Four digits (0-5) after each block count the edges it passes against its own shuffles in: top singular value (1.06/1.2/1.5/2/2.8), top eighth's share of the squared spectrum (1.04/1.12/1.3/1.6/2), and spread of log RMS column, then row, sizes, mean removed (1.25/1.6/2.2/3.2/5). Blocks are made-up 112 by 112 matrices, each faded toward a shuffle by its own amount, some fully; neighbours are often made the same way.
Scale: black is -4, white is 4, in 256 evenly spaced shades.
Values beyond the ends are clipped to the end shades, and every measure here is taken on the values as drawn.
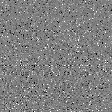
4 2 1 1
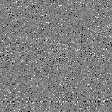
4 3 1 2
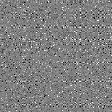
5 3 2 3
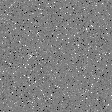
0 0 0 0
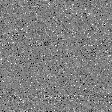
1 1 0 2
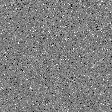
1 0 0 1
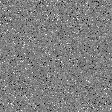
0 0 0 1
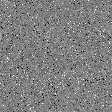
0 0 0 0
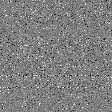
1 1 0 2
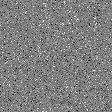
0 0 0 0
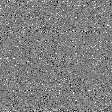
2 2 0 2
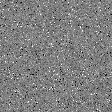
1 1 0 1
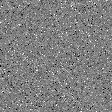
0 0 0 0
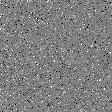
1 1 0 0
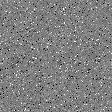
1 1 0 0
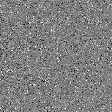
3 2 0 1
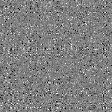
4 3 2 2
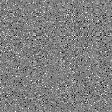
4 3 2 2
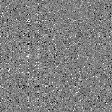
4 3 2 2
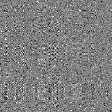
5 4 3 2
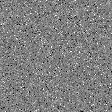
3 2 0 0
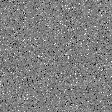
1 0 0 0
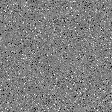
2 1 0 0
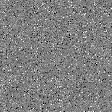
3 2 1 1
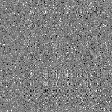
4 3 2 2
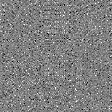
4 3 1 1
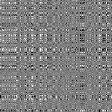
5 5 4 4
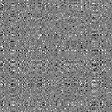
5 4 3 3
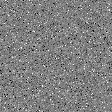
2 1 0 0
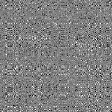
5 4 3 3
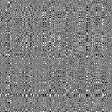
5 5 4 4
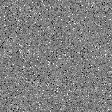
3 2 1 0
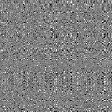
5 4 3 3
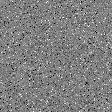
2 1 0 0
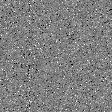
1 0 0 0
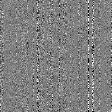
3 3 4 0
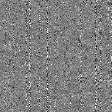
2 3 4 0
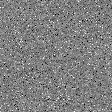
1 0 0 0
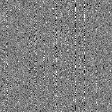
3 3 4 0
